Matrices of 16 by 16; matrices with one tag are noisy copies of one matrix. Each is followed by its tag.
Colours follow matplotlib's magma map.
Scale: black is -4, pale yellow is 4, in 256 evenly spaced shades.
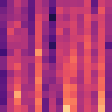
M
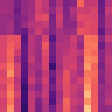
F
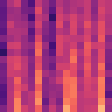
M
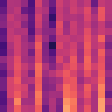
M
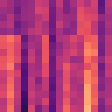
F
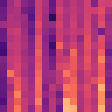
M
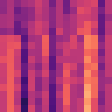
F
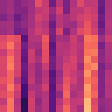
F
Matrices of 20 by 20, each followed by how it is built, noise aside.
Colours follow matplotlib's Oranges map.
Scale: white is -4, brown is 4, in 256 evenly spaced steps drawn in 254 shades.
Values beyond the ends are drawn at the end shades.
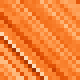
Toeplitz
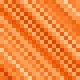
Toeplitz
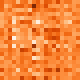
low rank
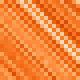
Toeplitz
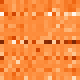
low rank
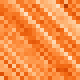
Toeplitz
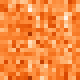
low rank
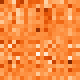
low rank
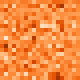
low rank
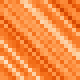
Toeplitz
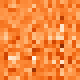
low rank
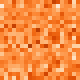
low rank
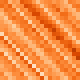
Toeplitz
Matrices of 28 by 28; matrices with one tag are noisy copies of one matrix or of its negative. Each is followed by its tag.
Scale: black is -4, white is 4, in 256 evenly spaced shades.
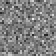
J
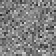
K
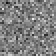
J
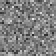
J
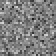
J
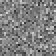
K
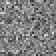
J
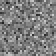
J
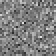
K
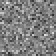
J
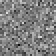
K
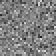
K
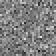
K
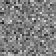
J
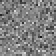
K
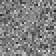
K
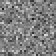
J
